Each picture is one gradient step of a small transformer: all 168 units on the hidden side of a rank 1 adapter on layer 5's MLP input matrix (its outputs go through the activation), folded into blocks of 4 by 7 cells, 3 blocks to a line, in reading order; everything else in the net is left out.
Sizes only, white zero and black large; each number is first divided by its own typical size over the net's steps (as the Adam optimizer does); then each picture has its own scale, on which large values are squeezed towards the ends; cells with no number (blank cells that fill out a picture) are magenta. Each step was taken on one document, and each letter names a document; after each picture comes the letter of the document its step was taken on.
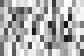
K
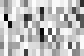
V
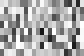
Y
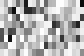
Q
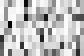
V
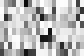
V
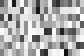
K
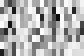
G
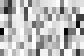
G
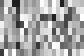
Q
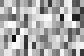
Y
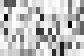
V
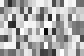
Q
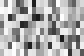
K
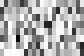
K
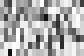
Q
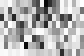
K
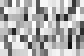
Q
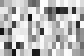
G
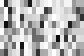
G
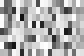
G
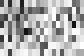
Q
